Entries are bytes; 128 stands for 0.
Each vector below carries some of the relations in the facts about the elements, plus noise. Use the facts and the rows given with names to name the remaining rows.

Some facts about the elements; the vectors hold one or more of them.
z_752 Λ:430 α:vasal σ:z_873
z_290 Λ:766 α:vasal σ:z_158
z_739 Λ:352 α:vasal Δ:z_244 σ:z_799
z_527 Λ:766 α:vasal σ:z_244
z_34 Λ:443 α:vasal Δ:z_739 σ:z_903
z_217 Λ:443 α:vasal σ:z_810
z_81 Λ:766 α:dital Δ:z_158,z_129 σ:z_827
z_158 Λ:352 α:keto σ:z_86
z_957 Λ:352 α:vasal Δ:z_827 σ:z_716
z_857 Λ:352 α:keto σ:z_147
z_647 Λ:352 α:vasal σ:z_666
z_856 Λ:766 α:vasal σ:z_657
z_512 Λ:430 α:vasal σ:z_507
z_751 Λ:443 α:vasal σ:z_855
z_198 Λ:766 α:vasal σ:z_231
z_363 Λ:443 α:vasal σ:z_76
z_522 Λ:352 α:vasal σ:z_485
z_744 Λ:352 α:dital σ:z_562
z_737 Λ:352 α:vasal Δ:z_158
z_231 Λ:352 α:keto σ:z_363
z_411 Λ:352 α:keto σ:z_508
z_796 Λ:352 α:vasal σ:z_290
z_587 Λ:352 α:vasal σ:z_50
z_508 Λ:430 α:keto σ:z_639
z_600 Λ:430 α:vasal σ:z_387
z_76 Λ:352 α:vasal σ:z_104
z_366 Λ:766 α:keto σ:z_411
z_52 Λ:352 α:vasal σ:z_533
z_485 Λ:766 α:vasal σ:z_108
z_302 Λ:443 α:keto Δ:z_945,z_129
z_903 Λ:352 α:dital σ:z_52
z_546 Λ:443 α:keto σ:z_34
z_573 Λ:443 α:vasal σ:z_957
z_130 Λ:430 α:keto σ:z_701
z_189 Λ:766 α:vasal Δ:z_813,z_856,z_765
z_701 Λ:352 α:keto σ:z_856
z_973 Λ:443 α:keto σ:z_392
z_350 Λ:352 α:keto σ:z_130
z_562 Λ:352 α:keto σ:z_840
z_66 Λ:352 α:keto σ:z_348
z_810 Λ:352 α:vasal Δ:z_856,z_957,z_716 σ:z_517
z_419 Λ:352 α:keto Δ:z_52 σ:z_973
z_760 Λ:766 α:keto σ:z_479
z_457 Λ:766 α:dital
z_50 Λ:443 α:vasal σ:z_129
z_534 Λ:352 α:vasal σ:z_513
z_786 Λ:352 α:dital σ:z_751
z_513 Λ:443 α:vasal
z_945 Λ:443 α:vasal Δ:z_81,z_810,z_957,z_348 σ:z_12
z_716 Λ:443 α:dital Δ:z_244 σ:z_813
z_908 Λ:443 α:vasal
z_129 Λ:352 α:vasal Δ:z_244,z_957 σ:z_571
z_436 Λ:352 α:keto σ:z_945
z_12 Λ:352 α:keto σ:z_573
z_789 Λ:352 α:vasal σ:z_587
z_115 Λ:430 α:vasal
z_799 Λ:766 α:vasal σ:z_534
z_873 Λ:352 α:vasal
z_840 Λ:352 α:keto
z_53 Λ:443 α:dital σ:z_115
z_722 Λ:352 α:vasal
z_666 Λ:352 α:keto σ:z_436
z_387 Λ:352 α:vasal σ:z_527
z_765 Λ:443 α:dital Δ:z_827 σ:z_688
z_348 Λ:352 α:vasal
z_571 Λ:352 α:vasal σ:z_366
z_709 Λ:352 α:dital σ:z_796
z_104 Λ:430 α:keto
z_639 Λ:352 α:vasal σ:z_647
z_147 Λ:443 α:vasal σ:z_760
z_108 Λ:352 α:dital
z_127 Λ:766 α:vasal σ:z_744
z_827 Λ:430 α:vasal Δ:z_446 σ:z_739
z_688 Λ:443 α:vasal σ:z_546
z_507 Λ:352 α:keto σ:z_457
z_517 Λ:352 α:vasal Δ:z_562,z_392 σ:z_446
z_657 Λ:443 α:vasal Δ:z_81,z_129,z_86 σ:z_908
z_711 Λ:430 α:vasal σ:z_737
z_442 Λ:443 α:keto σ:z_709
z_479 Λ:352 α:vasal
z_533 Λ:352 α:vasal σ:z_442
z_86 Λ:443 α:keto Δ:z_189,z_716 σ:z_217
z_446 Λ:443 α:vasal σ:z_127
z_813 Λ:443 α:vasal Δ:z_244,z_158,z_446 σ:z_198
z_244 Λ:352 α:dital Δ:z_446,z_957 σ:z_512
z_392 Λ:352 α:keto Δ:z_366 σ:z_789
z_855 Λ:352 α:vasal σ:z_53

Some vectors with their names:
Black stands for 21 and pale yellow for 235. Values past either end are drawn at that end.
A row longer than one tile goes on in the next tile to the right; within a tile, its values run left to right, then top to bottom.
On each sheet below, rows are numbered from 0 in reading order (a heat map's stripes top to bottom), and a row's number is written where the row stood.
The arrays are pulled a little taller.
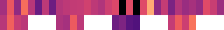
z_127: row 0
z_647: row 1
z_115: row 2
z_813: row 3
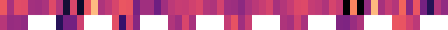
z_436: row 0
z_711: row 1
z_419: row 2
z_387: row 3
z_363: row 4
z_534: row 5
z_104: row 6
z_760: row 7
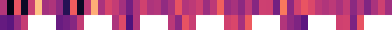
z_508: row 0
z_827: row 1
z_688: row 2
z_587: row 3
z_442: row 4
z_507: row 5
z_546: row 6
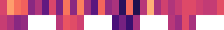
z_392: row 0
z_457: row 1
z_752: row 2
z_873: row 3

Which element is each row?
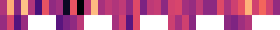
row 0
z_81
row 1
z_512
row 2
z_973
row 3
z_522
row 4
z_66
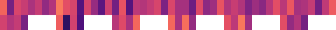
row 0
z_840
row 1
z_52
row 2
z_765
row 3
z_479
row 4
z_108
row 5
z_786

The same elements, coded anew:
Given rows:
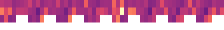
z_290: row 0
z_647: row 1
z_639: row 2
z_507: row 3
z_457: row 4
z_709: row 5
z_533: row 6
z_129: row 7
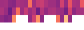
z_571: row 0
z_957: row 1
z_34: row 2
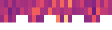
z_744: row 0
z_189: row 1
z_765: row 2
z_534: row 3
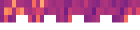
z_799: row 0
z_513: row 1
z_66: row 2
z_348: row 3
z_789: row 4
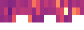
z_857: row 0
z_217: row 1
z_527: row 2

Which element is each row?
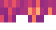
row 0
z_147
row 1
z_127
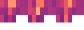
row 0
z_573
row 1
z_198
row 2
z_363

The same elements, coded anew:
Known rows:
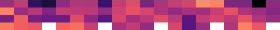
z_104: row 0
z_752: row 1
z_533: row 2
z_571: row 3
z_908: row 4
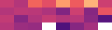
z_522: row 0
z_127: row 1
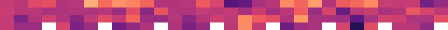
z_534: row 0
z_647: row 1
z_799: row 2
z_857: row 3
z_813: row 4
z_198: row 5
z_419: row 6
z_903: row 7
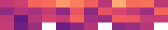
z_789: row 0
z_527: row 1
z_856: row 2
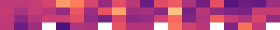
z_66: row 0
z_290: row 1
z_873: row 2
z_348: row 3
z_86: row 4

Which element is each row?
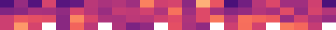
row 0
z_657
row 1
z_573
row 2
z_231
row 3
z_957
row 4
z_945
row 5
z_827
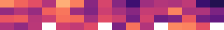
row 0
z_81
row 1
z_189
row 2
z_446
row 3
z_115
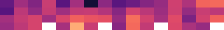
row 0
z_50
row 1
z_34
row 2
z_363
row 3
z_739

